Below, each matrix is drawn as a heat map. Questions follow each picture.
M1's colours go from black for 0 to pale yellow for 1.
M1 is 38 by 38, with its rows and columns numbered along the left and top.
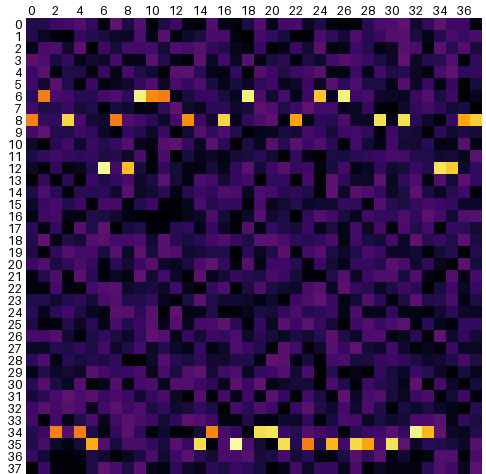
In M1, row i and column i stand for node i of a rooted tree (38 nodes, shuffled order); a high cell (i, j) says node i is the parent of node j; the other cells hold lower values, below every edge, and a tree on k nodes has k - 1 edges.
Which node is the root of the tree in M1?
12
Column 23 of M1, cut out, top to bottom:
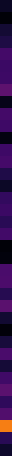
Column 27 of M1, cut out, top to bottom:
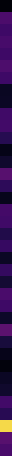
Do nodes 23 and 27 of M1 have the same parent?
yes
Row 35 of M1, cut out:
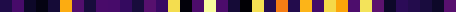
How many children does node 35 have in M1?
9
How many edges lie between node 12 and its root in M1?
0
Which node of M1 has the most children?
8
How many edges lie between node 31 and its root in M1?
2
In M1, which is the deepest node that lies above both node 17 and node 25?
35
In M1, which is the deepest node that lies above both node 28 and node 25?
35
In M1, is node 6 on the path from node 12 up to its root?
no
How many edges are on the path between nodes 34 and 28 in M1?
3
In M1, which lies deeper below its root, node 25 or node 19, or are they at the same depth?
the same depth
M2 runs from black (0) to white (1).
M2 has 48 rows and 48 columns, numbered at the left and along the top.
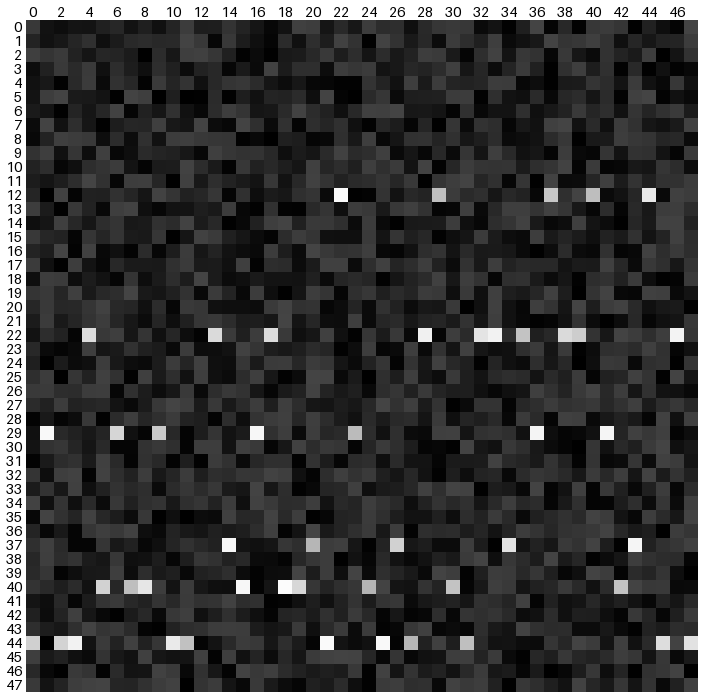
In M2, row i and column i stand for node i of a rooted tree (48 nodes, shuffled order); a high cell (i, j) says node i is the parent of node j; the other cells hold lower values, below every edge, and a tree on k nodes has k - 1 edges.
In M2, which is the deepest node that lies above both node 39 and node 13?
22
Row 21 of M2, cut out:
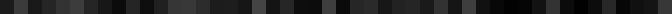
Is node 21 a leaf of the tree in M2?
yes
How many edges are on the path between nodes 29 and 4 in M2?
3
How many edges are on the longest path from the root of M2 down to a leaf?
2
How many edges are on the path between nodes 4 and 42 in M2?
4
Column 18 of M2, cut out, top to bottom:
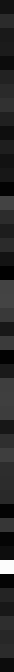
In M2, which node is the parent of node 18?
40
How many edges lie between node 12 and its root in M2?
0
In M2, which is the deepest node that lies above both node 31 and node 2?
44
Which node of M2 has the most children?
44
